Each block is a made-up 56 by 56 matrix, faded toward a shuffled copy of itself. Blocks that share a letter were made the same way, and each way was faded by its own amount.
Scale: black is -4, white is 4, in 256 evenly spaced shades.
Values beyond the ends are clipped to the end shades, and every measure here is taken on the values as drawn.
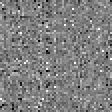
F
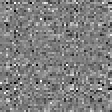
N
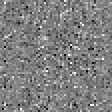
F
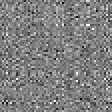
N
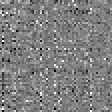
N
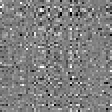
N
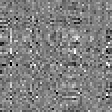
N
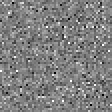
F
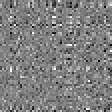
N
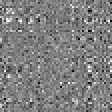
N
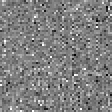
F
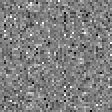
F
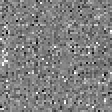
F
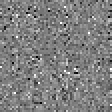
F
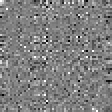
N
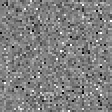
F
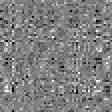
N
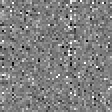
F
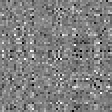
N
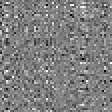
N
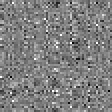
N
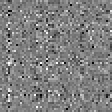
N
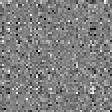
N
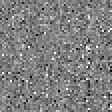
F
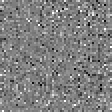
F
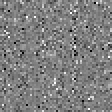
F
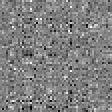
N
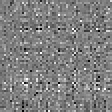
N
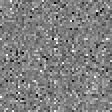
F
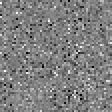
F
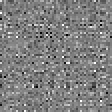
N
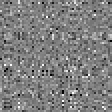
N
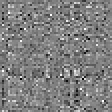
N
